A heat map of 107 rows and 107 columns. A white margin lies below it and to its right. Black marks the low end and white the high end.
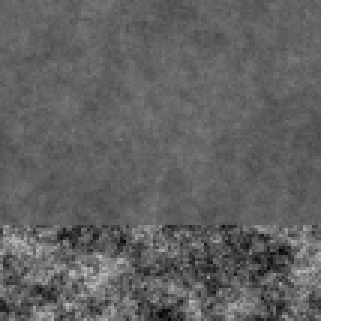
Stripes: none. Seam: horizontal, 70% of the way down, the top part calmer. Histogram: heavy tails on both sides. Average level on the scale: 40%. Odd rows or columns: none.
